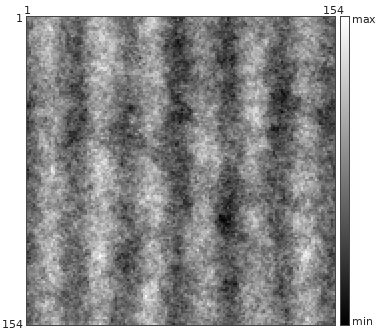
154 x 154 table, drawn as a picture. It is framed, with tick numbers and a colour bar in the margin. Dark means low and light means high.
Histogram: bell-shaped. Stripes: upright, repeating 6 times. Average level on the scale: 50%.
